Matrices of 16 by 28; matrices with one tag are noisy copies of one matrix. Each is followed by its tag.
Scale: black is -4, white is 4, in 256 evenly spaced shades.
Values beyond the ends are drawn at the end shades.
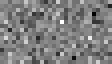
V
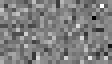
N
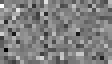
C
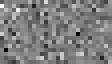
C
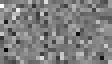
C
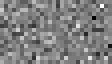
N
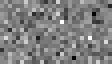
V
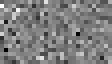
C
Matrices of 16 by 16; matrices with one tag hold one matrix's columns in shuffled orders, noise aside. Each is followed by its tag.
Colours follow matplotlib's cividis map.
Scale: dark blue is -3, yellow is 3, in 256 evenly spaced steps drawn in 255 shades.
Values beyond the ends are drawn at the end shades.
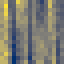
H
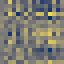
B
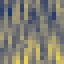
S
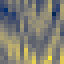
S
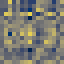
B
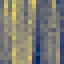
H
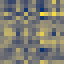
B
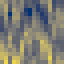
S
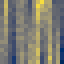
H
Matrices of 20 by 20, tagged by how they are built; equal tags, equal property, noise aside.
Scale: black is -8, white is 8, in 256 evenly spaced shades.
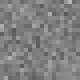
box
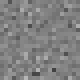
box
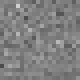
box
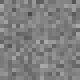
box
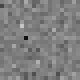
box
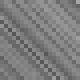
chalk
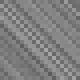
chalk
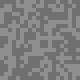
box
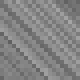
chalk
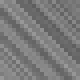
chalk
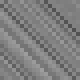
chalk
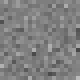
box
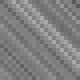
chalk
